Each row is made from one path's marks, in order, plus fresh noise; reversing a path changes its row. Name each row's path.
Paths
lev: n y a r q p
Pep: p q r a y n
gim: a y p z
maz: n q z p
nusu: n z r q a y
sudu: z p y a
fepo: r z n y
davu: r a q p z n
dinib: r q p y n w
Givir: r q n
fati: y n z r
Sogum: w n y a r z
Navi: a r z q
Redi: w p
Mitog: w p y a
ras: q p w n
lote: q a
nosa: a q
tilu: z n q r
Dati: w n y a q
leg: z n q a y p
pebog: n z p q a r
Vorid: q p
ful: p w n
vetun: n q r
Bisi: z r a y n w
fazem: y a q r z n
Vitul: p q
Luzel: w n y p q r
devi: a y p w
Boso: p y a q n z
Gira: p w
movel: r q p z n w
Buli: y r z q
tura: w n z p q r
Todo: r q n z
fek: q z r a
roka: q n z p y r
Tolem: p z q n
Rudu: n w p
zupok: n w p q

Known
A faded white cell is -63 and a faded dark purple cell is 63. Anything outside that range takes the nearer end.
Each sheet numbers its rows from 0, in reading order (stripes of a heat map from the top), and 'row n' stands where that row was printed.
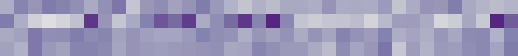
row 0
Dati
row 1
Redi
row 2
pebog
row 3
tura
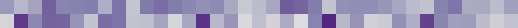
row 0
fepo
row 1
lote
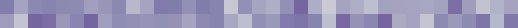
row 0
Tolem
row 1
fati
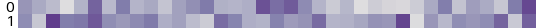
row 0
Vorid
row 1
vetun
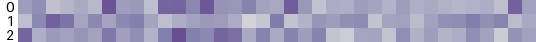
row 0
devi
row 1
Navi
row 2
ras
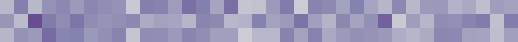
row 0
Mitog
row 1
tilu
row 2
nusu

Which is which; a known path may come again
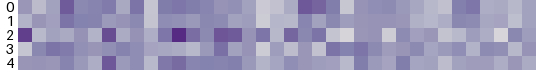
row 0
fepo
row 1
nusu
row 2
ful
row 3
fek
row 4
Bisi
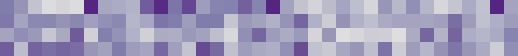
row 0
Gira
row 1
Tolem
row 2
Vitul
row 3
Givir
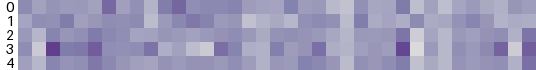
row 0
dinib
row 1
Boso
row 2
Luzel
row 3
vetun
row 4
roka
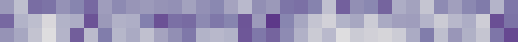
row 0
fati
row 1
Rudu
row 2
Vorid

